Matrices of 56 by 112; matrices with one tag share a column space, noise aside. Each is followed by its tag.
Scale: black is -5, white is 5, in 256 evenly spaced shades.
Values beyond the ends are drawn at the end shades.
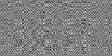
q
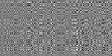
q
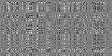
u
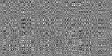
q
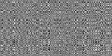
q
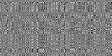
u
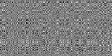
q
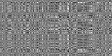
u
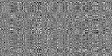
u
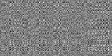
q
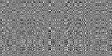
q
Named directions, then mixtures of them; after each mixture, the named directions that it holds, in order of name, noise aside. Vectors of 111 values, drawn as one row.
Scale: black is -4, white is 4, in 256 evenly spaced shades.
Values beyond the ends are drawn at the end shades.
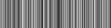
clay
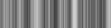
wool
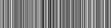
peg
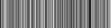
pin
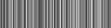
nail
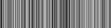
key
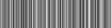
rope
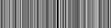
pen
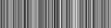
nail, wool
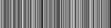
clay, nail, pin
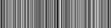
nail, pen, rope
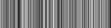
clay, nail, wool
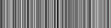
nail, pen, pin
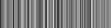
clay, nail, pin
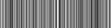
nail, pen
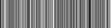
pin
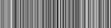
peg, pen
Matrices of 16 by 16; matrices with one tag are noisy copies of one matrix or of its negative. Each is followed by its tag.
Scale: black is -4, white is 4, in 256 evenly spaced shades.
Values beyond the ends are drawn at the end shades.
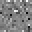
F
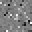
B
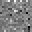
F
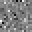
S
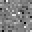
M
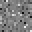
M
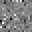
S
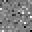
M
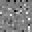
F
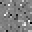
B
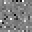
S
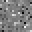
M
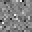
S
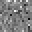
F
